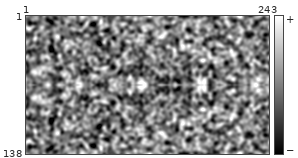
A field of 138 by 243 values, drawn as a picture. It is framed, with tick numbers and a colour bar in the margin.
There is no seam. There is no overall slope. The top and bottom halves mirror each other. The values follow a bell shape. There are no regular stripes. The texture is blotchy.
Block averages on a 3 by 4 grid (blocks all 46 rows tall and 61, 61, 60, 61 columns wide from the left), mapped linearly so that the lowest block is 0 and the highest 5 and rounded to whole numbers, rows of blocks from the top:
1253 | 3203 | 1253
